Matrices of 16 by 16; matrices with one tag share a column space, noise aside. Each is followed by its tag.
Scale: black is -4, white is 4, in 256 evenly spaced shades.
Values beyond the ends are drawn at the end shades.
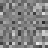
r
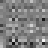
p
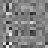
r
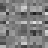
r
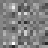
r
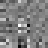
p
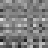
p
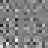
p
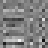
p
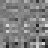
p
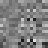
p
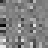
p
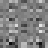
p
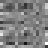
r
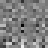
p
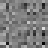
r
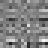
p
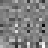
p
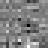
p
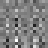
p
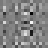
r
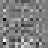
p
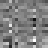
p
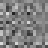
r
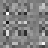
r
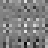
p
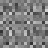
r
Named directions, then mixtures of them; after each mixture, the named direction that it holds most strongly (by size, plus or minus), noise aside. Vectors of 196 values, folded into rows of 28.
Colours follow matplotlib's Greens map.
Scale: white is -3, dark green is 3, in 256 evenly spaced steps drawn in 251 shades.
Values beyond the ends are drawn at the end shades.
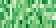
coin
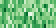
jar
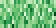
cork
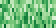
jar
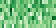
coin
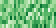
jar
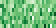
cork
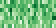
coin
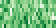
coin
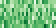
cork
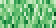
cork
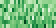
jar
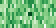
jar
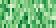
coin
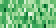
jar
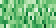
jar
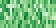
coin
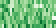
coin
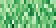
cork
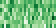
cork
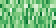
cork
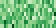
cork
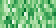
jar
